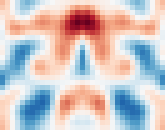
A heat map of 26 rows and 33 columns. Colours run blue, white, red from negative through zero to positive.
Lone odd cells: none. Grain: blotchy. Mirror symmetry: left to right. Ninth with the highest average: top middle.
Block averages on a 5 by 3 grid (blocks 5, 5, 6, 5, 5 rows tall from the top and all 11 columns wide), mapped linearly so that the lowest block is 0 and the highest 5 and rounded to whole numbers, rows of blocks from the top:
252 / 252 / 121 / 030 / 030
